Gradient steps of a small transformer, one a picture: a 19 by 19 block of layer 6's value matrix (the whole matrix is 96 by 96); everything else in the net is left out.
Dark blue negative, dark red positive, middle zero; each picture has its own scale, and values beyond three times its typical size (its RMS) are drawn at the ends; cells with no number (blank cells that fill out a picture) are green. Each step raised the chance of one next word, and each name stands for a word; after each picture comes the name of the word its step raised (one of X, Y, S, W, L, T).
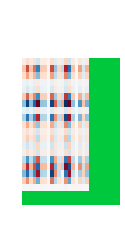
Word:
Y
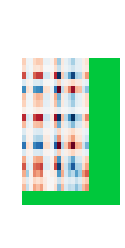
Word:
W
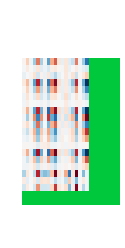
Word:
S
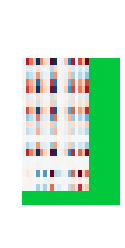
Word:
S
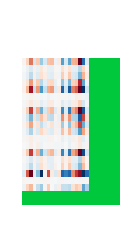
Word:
S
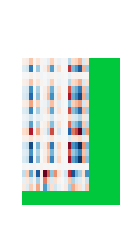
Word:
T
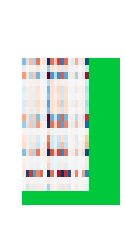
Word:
S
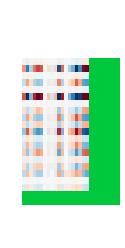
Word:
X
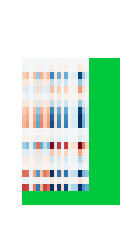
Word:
W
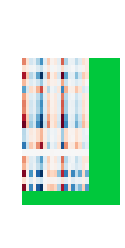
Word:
W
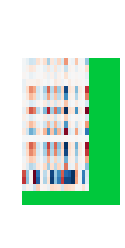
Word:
T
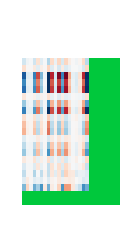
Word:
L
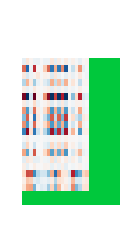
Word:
X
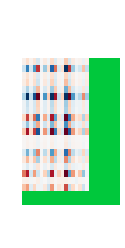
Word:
X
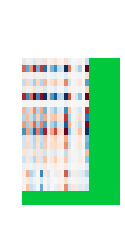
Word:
X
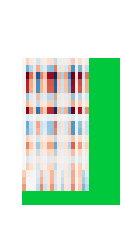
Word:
L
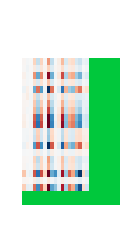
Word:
W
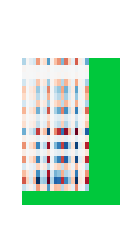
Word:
T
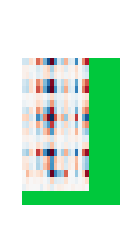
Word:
S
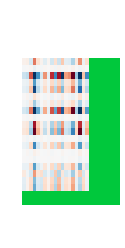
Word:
L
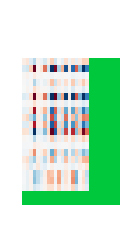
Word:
X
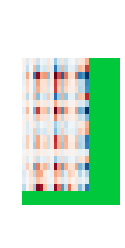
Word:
L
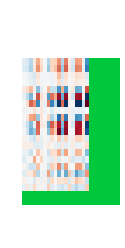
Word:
Y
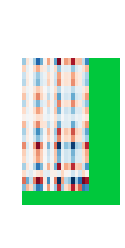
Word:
T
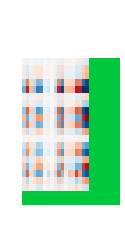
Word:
S
